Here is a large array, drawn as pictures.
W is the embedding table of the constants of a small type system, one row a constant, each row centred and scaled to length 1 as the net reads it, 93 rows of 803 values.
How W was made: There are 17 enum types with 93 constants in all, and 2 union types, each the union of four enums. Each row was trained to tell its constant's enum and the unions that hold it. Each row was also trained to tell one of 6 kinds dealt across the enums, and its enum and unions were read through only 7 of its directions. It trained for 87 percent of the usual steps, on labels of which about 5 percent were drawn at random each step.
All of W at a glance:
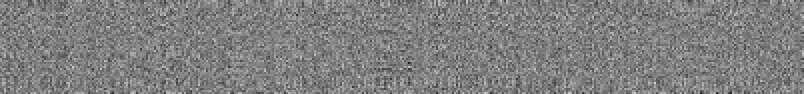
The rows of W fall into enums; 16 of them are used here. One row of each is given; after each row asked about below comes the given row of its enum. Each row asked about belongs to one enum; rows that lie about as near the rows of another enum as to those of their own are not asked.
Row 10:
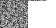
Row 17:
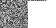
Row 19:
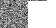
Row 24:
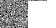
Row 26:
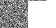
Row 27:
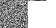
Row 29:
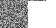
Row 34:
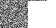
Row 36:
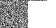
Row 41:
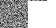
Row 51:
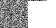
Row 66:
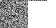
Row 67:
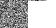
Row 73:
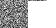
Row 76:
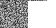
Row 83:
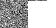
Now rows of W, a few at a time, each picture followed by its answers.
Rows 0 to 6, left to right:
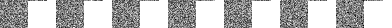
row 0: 19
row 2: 34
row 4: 83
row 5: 41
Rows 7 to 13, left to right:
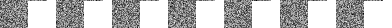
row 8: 51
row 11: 83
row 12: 36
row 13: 36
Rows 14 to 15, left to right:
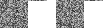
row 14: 73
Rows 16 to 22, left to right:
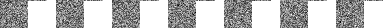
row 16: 17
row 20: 36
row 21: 73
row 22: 19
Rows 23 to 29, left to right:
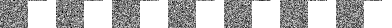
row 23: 41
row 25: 10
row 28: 83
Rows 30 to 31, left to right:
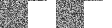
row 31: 10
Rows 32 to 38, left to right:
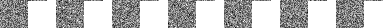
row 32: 36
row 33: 24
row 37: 41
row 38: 27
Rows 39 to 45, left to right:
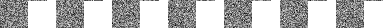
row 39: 51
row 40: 19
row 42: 73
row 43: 76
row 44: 29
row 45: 83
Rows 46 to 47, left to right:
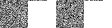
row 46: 34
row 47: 41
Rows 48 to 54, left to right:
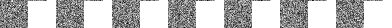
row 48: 41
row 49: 27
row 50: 73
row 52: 26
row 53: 10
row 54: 17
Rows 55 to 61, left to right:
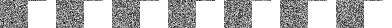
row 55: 26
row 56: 17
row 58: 19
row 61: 73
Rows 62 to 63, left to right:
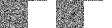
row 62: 51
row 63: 34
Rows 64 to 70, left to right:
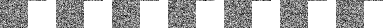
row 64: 27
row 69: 51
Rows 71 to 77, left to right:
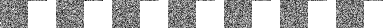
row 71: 36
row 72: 24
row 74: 67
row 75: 34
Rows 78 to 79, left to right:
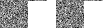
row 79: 27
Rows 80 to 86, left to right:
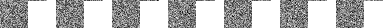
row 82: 19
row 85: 17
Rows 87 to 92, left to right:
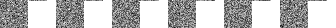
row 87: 17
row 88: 51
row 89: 76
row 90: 66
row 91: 27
